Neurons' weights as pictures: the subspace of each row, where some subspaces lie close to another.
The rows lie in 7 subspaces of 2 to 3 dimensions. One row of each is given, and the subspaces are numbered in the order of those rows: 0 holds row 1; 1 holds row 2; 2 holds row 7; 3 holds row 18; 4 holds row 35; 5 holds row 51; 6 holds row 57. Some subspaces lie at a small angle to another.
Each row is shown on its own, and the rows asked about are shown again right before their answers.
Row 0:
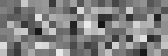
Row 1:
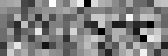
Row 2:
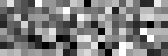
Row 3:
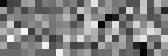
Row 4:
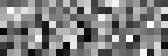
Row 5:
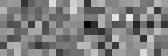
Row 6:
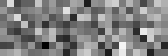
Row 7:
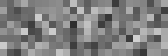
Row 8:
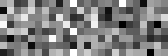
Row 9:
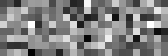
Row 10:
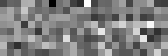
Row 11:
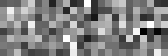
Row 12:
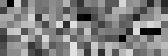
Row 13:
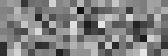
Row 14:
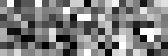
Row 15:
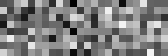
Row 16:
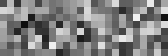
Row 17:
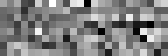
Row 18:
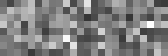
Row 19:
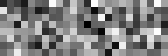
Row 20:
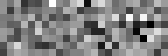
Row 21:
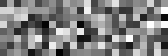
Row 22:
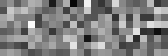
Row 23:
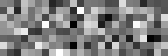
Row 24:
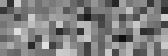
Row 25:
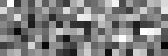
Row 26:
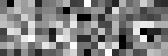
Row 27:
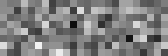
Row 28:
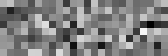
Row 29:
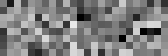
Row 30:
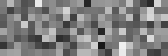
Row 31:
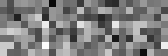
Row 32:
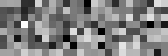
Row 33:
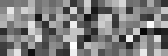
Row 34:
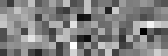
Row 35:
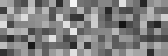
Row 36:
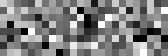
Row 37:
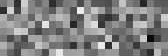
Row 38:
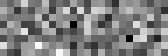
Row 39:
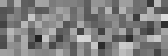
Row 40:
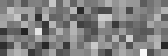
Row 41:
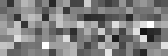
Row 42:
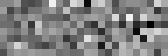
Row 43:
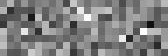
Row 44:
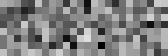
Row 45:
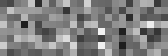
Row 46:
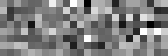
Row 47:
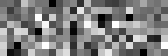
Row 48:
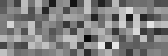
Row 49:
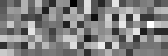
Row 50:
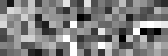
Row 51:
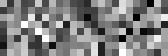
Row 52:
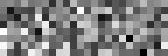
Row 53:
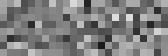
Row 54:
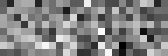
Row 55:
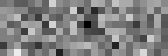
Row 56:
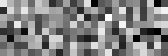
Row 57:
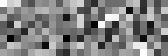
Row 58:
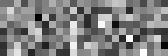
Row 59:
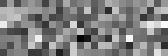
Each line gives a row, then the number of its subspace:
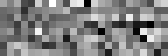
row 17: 0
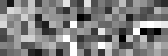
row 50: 5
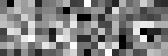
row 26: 1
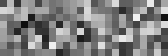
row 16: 5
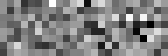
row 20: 2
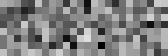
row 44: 3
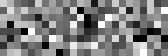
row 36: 6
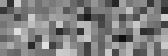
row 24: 5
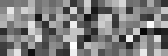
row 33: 0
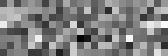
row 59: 1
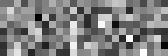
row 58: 0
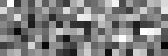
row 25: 5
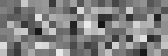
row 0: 2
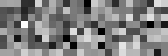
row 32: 3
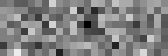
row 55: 6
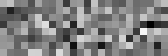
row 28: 5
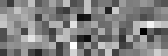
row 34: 1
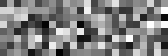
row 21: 5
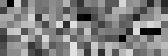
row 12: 5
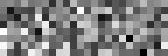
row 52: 3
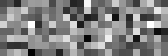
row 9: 6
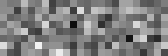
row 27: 4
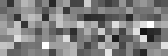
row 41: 3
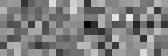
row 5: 6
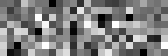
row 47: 0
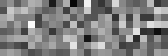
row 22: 2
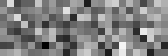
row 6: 1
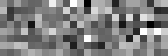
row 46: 2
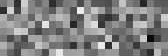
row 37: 4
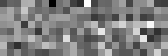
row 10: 0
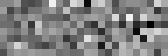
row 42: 2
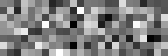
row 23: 4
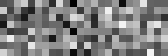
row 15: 4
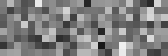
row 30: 1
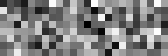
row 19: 6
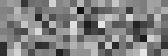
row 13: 2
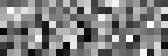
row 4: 3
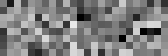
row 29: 5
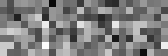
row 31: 3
